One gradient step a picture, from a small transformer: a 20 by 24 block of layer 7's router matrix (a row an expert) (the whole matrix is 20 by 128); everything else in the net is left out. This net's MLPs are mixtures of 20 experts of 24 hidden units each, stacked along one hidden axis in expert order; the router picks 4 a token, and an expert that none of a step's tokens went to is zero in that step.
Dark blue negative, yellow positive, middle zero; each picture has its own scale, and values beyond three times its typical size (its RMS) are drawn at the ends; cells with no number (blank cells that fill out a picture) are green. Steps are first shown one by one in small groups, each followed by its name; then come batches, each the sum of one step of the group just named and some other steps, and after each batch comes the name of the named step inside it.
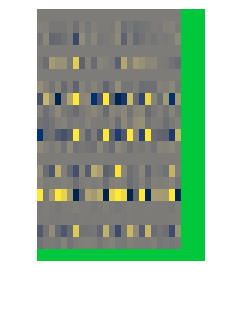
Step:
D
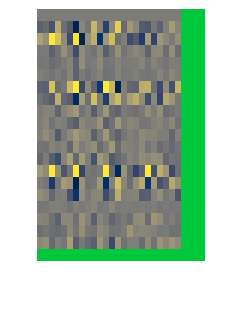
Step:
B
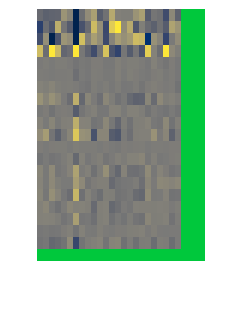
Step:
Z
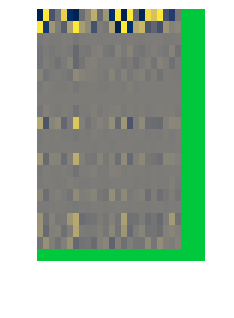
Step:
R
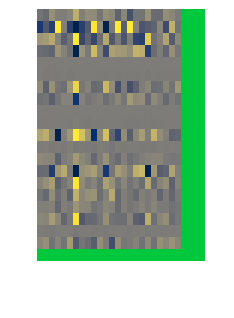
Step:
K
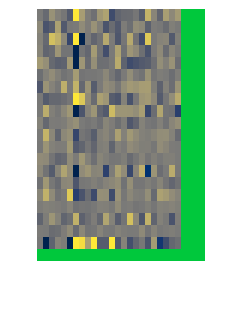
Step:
K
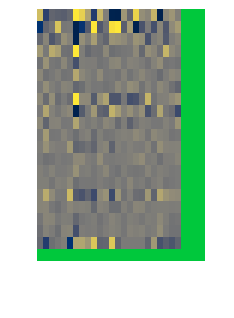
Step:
Z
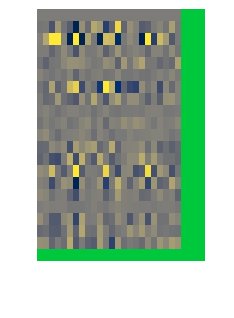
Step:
B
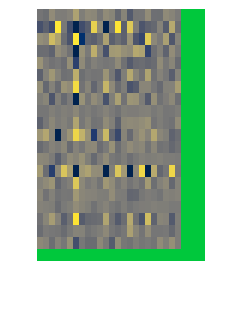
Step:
K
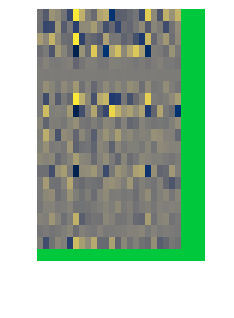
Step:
K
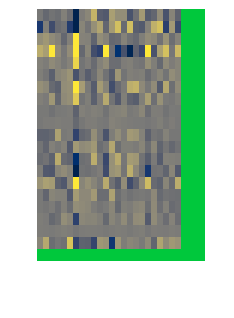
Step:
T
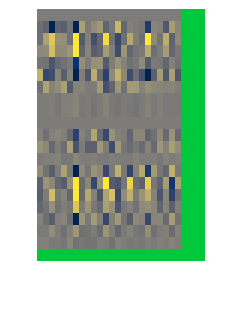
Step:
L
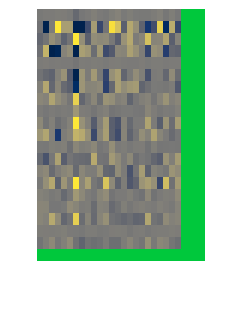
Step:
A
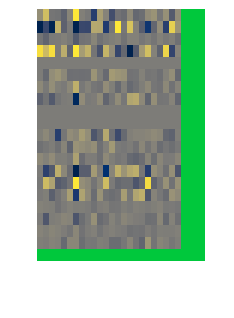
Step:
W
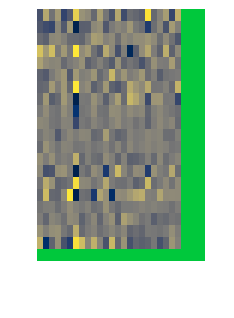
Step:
W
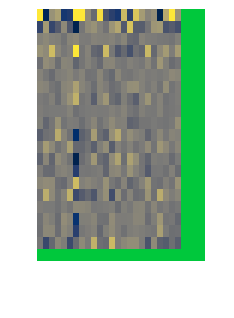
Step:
T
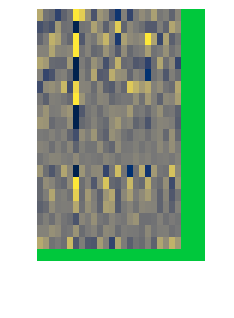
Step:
L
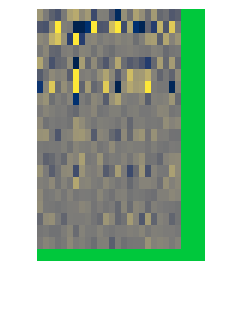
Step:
A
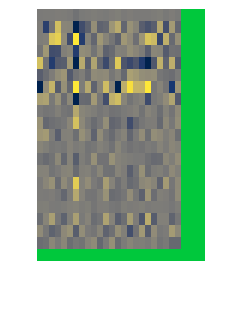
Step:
A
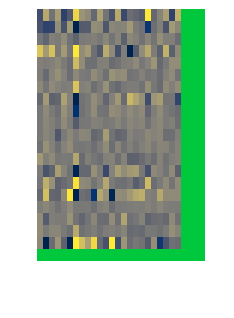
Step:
W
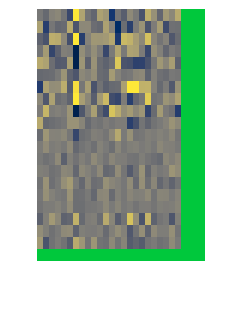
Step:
A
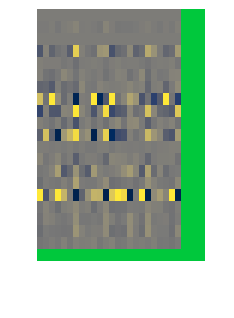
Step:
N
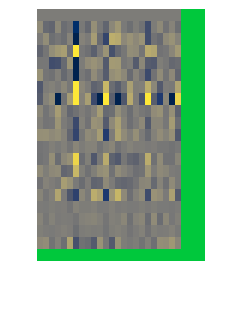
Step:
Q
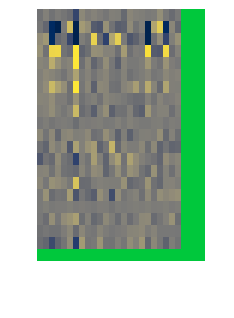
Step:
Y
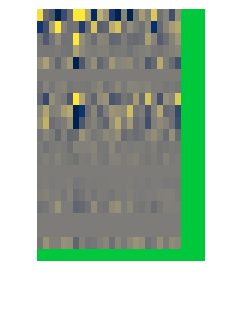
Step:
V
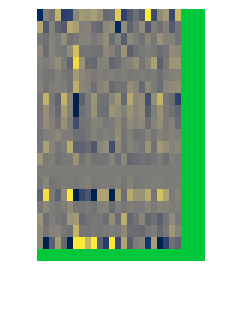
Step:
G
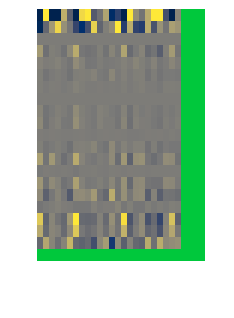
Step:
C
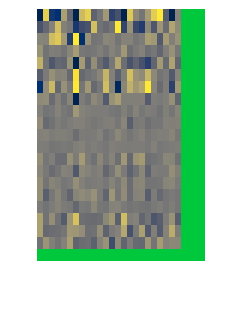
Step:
C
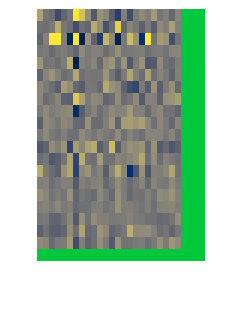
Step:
V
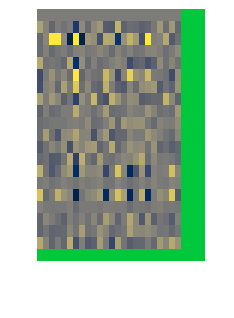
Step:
N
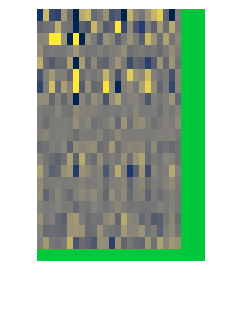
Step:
C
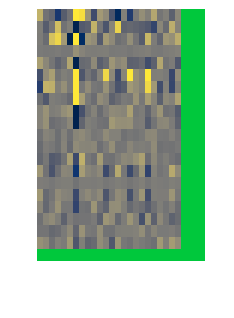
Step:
V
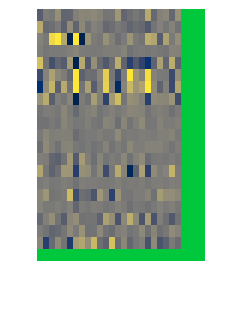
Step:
G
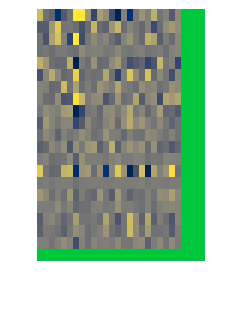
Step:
V
